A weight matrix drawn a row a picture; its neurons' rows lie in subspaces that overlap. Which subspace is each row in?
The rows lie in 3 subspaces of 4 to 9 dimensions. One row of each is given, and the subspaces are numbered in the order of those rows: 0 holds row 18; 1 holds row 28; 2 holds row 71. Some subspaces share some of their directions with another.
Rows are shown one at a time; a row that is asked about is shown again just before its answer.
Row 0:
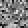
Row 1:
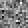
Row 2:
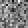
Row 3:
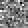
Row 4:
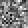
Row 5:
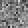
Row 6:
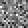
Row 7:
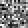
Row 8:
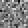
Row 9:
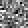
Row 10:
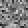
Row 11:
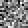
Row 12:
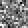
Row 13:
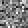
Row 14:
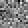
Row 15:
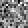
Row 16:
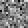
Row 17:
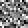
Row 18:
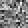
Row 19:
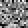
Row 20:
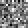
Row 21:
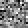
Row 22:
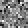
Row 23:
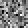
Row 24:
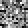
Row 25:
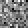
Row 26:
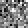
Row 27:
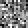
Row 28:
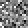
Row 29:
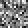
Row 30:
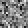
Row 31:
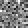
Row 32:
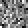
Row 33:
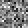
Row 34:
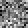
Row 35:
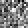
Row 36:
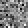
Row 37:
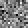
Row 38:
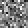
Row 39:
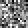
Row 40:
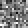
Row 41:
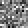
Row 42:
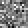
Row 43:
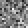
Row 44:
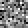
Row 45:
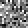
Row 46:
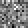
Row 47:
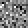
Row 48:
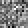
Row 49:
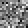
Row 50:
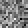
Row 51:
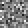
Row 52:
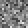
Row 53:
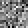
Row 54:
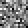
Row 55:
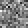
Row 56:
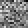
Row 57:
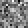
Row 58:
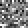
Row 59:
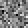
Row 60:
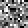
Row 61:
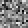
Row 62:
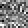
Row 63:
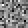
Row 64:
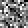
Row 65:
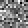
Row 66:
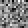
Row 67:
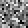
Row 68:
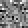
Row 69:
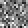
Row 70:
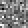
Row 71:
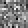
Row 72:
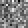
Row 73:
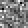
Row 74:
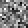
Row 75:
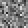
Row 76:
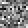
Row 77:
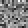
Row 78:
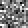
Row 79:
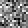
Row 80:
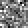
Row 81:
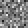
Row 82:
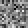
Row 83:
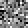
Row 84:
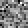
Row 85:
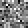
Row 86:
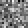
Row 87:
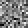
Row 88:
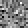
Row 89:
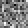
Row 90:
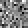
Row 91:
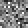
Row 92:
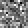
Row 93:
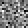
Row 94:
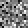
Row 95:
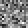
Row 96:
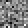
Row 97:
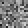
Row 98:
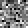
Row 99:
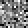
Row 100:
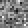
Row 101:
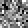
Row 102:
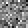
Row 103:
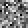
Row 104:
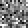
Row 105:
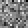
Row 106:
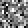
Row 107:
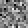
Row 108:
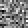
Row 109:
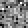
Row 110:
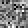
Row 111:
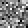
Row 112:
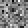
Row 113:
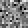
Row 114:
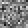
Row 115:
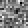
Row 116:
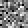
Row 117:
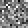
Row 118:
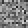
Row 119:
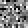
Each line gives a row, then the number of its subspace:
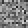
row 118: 0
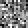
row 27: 2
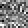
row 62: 0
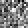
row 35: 2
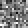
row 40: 2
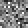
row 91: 0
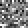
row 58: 1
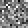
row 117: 0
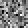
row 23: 1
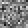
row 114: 2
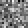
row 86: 0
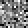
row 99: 0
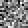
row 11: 0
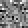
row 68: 0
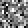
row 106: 1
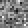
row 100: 0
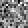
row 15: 1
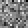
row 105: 2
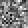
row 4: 0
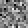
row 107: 2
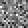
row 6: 0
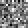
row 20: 2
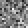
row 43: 2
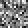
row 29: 0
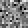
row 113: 0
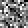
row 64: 1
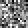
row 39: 2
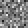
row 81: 0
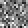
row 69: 0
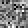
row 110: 2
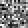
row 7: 2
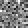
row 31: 0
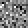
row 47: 1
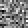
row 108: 0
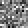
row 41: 2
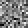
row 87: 0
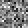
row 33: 0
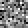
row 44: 1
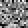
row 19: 1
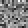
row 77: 0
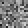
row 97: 0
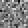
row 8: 0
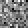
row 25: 2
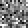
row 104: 2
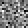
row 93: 0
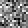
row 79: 0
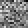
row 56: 0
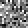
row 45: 0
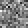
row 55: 0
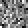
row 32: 0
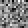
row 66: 2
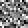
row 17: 1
